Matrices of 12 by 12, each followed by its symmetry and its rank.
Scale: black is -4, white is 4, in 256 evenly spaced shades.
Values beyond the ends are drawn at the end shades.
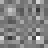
symmetric, rank two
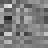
neither, rank two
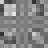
symmetric, rank two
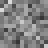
symmetric, full rank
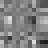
neither, rank two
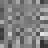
neither, rank two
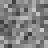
neither, full rank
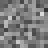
neither, full rank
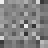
symmetric, rank two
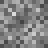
symmetric, full rank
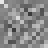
symmetric, full rank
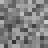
neither, full rank
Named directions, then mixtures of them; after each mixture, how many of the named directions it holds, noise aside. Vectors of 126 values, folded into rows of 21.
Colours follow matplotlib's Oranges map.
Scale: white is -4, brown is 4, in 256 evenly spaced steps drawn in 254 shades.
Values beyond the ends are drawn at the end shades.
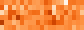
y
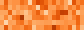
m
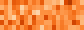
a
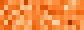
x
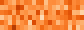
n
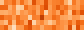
two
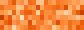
two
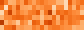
three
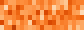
two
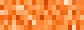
three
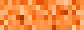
three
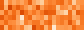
three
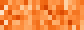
three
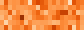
one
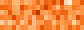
two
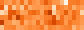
one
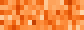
two
